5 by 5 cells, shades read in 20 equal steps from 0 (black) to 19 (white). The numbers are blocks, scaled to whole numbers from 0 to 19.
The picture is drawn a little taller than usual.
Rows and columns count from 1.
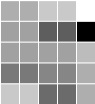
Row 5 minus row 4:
6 6 -2 -2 0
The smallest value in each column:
9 9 7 7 0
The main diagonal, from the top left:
13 12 12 10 13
